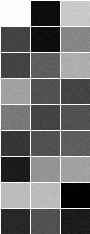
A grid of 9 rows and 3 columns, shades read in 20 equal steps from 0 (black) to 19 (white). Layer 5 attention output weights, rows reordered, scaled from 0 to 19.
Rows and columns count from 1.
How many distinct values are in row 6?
3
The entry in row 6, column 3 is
7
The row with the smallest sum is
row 9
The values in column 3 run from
0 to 15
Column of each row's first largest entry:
1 3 3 1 1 3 3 1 2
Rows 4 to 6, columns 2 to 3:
6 5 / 5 6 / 6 7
